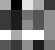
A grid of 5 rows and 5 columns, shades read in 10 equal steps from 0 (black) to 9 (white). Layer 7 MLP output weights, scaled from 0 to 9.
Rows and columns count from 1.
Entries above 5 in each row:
3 0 0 4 0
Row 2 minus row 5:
-1 -1 -1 2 1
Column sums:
22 10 31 22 21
